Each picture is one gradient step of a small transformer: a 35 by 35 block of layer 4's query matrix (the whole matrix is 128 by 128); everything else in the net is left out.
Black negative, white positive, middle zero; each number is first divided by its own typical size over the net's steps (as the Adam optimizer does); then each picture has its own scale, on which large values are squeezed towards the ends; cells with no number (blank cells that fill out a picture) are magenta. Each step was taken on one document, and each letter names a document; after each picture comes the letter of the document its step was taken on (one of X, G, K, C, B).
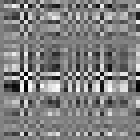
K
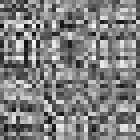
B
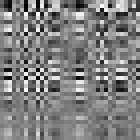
K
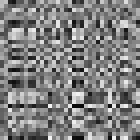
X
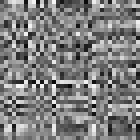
B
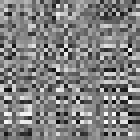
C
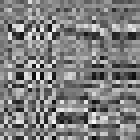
B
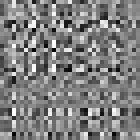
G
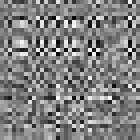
G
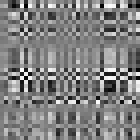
K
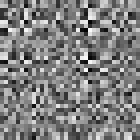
X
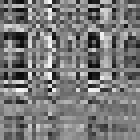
B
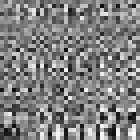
C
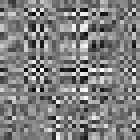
G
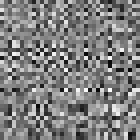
C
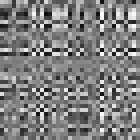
C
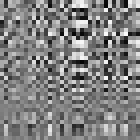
X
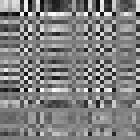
K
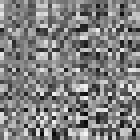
C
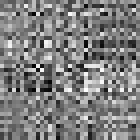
G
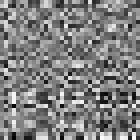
X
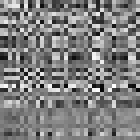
K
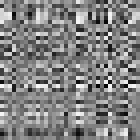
C
